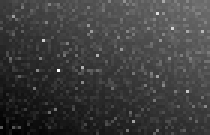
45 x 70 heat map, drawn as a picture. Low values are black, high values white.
Ninth with the lowest average: bottom left. Slope: up to the top right. Stripes: none. Mirror symmetry: none. Ninth with the highest average: top right. Grain: fine.
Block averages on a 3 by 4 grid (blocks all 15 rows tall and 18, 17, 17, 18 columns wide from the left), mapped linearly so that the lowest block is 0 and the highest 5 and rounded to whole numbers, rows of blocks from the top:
3345 / 1234 / 0122
